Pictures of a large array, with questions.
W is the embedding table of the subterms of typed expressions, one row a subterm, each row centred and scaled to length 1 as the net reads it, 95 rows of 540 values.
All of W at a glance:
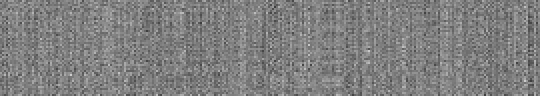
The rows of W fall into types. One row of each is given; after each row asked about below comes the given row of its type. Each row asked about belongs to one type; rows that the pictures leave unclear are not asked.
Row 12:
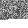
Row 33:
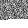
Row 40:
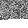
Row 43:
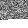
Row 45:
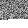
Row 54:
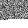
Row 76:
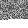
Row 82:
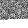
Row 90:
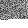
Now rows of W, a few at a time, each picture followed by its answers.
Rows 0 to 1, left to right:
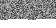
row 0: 33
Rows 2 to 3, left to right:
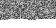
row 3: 43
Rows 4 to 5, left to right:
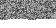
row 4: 33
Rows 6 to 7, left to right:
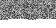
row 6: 76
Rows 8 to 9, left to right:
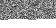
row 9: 90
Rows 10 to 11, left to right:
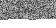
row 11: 90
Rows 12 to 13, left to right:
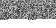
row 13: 12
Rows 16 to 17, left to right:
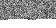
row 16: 54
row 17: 40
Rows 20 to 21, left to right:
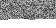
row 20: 76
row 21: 12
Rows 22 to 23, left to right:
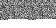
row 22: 54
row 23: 54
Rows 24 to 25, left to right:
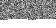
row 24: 43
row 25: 54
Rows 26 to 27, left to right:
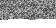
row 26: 45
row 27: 12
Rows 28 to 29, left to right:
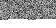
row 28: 40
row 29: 54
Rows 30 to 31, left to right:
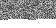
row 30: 76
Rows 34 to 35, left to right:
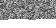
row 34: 45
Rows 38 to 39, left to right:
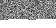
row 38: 45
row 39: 90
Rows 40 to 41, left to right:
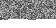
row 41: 45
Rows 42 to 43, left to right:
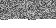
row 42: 90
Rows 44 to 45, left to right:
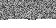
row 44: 54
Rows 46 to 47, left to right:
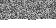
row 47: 76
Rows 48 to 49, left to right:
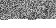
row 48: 90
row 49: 12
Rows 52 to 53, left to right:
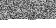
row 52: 43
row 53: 12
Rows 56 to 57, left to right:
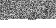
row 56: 90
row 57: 12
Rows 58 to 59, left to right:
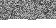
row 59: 40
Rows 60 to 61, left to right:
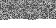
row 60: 76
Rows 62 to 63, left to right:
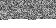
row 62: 43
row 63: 54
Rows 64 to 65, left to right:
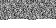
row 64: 33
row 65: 33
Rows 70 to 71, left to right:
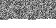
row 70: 40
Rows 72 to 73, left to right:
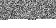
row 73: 76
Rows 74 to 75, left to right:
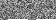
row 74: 54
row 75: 45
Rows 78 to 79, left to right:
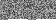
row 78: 82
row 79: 45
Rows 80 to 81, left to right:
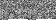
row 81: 45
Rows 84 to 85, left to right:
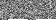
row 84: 45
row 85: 43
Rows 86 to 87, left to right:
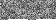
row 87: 76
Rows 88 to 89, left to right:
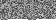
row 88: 33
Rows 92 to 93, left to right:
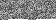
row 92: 76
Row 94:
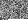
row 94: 40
